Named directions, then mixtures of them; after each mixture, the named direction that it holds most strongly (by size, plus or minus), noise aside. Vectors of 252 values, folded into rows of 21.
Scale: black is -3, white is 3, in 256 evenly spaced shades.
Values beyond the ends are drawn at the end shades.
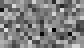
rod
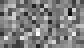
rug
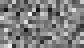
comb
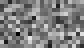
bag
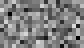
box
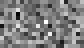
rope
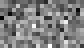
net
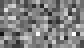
rug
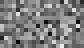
rope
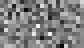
box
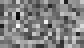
rope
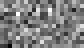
comb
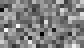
rod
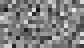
comb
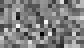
rope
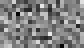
comb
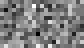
rug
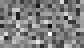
rope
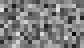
rod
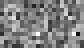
rug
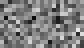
bag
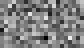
box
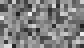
comb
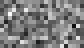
box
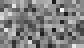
rod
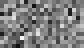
rug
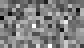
net
